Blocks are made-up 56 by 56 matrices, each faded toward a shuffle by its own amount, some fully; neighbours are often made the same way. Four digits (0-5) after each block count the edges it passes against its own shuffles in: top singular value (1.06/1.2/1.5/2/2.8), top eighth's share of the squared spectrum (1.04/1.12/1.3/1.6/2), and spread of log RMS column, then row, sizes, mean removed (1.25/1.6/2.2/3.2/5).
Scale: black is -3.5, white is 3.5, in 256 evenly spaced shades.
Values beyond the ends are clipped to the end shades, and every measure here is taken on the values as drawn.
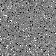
2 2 0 0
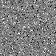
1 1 0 0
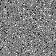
2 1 0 0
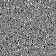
0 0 0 0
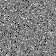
0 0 0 0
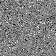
0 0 0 0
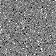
0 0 0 0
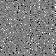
3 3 1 0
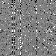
4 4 2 1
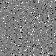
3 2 1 0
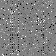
3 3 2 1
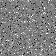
1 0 0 0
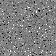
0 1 0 0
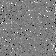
2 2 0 0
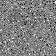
0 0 0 0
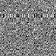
4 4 2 2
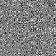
4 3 2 2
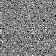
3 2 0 0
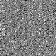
3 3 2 1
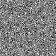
2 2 0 0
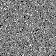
0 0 0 0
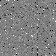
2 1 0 0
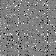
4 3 1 1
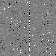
4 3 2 0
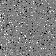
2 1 0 0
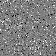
2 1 0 0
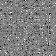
3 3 1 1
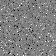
0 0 0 0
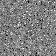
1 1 0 0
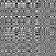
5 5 3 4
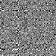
4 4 2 2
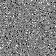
1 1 0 0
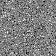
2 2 0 0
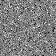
1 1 0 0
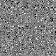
3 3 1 1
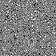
2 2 1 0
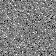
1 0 0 0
